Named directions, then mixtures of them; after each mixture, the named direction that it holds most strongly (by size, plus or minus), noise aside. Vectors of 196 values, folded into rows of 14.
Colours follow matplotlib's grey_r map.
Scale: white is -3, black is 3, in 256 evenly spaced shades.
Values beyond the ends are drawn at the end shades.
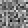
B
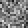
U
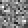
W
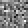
W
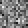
B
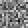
B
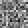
B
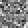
W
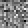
W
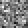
W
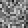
U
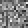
B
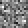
W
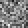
U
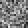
U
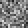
U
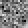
W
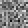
B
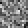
U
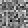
B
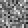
U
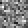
W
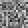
B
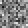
B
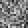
U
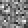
W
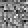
W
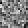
U
